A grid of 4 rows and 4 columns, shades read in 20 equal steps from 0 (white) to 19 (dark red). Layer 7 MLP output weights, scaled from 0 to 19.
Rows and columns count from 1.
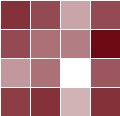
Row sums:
51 54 32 53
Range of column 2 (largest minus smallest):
5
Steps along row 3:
up down up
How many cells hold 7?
1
